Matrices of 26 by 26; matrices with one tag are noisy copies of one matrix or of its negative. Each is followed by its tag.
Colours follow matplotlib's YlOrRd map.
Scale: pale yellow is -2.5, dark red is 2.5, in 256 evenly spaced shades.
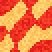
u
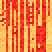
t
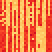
t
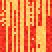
t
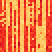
t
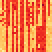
t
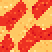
u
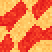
u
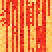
t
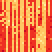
t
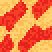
u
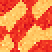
u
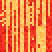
t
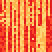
t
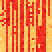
t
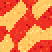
u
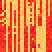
t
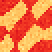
u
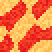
u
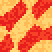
u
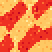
u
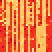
t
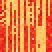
t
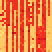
t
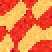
u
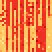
t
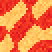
u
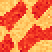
u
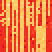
t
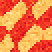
u
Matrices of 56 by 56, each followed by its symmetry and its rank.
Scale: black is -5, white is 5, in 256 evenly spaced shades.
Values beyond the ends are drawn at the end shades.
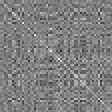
symmetric, rank five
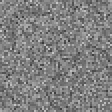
symmetric, full rank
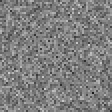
symmetric, full rank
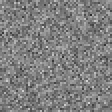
neither, full rank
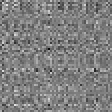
neither, rank five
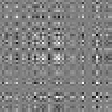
symmetric, rank two
